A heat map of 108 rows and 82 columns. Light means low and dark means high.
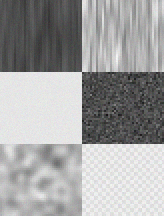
It is made of 3 by 2 panels. Panel 1,1: high, streaked downward, faint in contrast. Panel 1,2: low, streaked downward. Panel 2,1: very low, flat. Panel 2,2: high, fine-grained. Panel 3,1: low, blotchy. Panel 3,2: very low, checkered, faint in contrast.
